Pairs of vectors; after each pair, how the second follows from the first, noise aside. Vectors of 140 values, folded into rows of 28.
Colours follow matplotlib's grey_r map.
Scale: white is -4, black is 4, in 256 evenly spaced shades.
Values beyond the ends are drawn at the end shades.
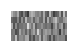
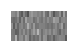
shrunk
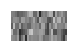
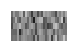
shuffled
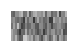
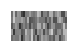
shuffled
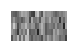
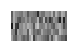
shuffled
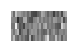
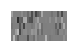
partly zeroed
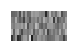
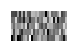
scaled up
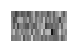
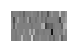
partly zeroed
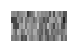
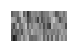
shuffled
